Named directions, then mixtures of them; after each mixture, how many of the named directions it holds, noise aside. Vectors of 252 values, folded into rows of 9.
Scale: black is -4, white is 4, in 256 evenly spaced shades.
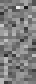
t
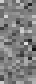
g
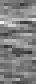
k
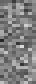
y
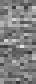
three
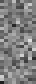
two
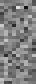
one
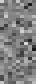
one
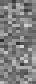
one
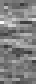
one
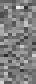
two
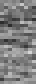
two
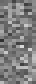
one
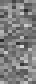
one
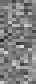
one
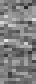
three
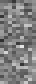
one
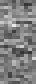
three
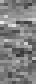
two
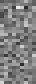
two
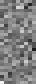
three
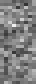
three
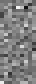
three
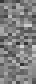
three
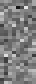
one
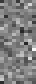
one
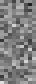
two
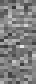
three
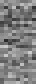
three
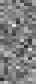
three
